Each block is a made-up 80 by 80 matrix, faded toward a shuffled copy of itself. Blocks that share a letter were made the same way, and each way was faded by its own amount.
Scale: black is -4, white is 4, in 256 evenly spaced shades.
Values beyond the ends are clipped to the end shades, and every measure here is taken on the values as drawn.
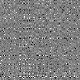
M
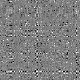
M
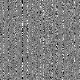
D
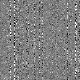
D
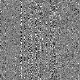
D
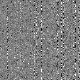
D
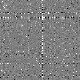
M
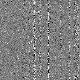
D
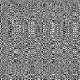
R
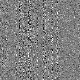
D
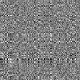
R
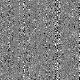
D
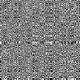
R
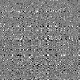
M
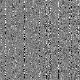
D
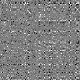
M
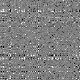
M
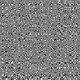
M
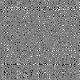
M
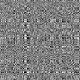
R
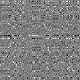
M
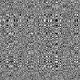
R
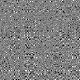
M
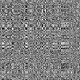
R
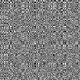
R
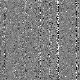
D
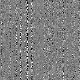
D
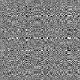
R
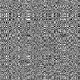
R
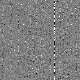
D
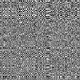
R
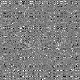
M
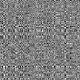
R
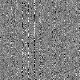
D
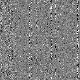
D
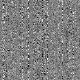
D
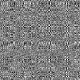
R
